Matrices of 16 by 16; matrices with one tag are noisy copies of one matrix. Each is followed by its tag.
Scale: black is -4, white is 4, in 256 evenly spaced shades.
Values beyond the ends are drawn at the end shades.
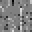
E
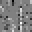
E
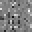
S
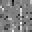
E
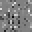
S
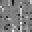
E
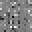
S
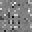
S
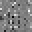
S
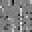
E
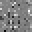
S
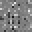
S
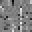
E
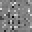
S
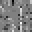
E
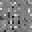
S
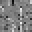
E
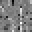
E
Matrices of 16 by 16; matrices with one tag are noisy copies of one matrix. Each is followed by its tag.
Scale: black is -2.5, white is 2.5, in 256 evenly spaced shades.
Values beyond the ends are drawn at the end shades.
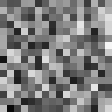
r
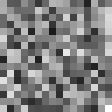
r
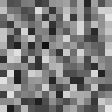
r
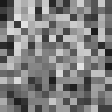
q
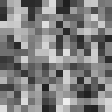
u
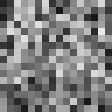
q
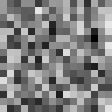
r
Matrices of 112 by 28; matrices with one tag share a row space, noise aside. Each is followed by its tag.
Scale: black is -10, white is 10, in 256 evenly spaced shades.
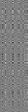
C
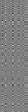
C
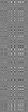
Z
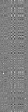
Z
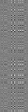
Z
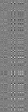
Z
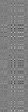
Z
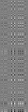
Z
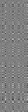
C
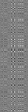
Z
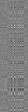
Z
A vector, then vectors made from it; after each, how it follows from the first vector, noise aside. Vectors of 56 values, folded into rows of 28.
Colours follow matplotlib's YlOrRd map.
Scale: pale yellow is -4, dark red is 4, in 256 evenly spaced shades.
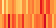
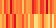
reversed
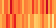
reversed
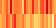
reversed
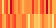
reversed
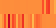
partly zeroed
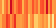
reversed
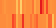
partly zeroed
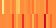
partly zeroed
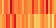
reversed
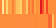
partly zeroed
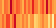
reversed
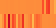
partly zeroed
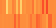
partly zeroed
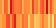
reversed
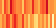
reversed
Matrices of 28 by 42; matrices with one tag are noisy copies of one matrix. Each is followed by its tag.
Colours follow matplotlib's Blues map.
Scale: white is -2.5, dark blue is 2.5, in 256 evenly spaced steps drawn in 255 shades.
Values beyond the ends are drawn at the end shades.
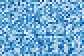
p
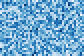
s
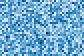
p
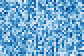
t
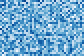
p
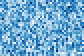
t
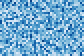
s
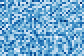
p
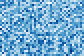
p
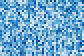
t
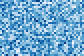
p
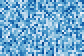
t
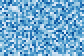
s
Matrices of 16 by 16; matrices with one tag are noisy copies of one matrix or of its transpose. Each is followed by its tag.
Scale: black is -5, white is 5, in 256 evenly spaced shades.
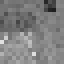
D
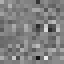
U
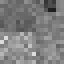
D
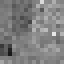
D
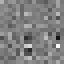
U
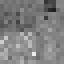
D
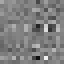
U
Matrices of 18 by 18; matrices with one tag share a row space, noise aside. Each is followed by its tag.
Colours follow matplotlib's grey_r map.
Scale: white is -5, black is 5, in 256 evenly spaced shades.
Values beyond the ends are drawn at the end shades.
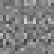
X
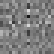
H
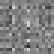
H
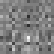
H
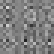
X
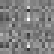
H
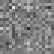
H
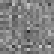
H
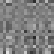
X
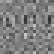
X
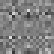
H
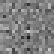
H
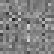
H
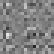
X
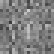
H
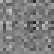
X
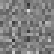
H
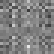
H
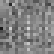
H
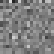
H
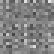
X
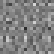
X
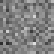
X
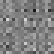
X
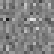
X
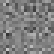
X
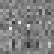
H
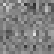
X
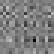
X
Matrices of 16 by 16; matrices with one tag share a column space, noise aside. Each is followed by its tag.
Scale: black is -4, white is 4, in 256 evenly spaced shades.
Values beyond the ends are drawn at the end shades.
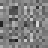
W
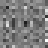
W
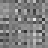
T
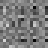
W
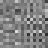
T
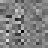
T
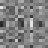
W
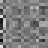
W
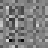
W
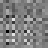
T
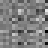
T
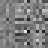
T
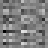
T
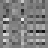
T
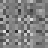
T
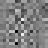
T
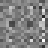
W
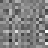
T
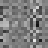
W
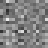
T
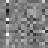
T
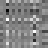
T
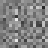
W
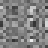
W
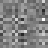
T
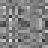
W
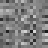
T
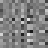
T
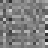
T
